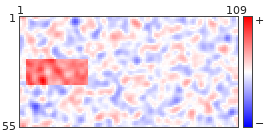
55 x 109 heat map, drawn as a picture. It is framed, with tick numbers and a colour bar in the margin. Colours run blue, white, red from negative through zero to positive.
The middle left is the ninth with the highest average. The middle left is the roughest part. The texture is blotchy. An odd patch, higher than its surroundings, sits in the middle left.
